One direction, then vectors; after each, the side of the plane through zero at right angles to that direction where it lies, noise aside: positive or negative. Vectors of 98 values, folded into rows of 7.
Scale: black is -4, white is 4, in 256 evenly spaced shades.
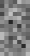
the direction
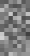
positive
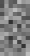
positive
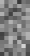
negative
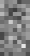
negative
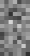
negative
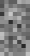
positive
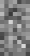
negative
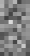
negative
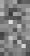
negative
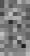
positive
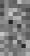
positive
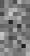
positive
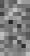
positive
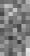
positive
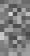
positive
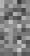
negative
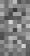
negative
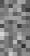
positive
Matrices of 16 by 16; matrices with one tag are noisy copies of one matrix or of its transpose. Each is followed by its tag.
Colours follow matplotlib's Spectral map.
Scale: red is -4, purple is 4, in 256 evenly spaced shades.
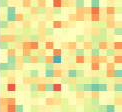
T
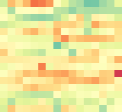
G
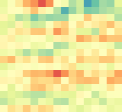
G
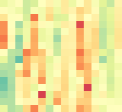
G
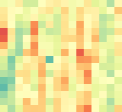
G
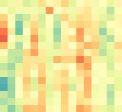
G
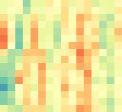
G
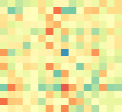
T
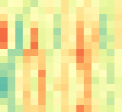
G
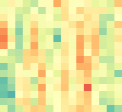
G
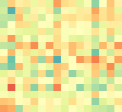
T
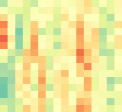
G
